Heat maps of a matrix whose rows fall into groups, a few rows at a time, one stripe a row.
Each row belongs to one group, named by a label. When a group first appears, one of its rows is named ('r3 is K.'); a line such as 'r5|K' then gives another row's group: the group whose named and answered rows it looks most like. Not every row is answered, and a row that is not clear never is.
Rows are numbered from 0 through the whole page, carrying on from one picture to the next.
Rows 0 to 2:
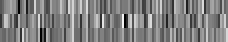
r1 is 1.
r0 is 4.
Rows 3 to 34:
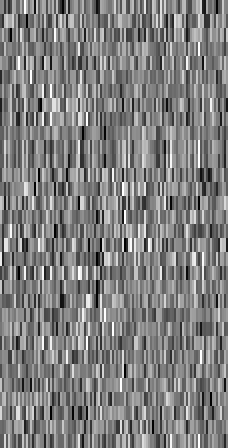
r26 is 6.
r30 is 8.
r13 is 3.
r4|4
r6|3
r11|4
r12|3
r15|6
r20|1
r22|4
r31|6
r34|3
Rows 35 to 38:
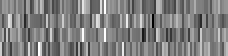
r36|8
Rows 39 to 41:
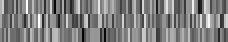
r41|3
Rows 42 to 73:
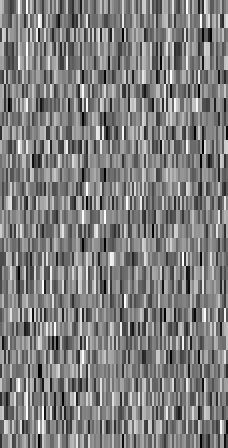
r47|3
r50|3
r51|1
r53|6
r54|3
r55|8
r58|8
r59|3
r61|4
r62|4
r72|1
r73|6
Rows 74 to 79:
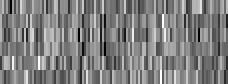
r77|3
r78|1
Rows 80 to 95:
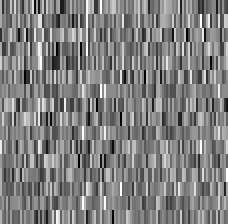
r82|4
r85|8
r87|1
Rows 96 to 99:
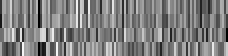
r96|6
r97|6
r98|1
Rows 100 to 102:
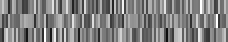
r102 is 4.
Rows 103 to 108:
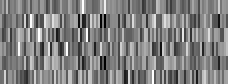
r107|3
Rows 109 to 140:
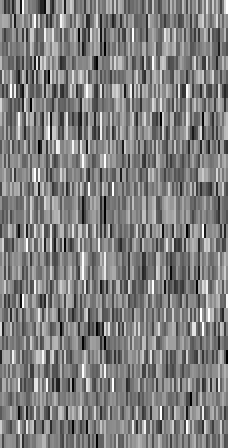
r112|3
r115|8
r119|6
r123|3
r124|3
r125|4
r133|3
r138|4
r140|1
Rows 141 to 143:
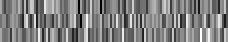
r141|3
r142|8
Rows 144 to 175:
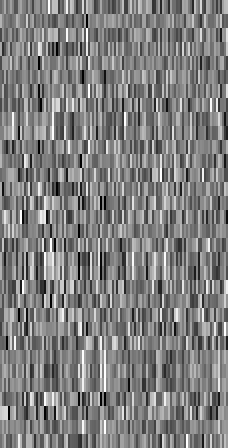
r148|6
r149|3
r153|1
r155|8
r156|4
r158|3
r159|1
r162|3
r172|3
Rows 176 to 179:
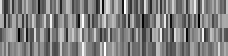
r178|4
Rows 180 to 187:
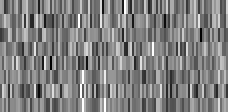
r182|6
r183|8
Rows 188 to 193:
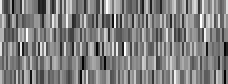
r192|3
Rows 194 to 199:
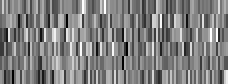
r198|6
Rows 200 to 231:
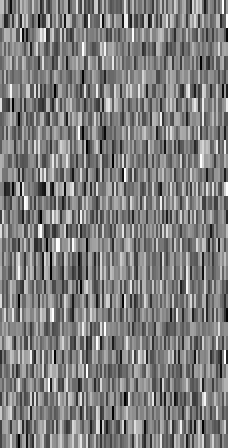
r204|6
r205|3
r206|8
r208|4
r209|3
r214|8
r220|8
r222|1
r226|4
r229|8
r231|4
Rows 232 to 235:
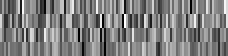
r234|3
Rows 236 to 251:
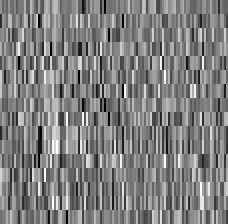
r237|6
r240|4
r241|3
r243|3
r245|6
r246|6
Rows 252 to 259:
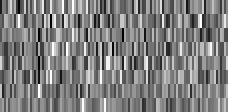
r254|6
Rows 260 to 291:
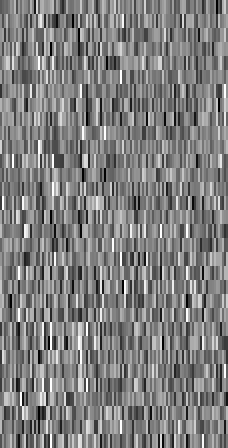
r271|1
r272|3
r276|8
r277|6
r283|4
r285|6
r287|4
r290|8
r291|4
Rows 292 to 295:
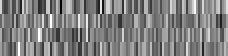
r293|4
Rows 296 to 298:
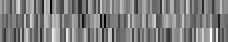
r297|3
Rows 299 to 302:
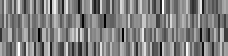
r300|3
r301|6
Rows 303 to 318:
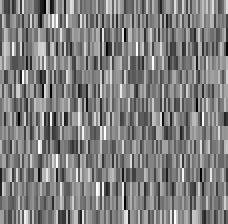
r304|6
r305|1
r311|4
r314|6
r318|8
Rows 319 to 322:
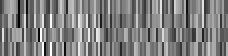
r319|4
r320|4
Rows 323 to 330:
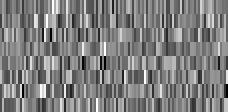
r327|3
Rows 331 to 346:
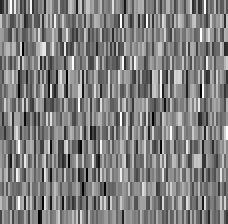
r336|4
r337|4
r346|6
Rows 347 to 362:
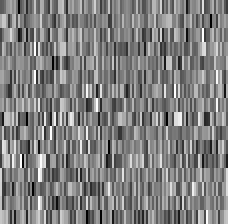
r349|4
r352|8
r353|8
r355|4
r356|4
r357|6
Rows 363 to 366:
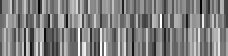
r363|6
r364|4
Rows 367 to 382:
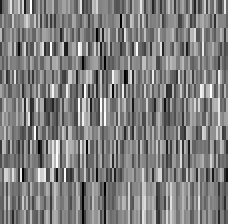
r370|4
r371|3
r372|8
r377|6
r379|1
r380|3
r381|3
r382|3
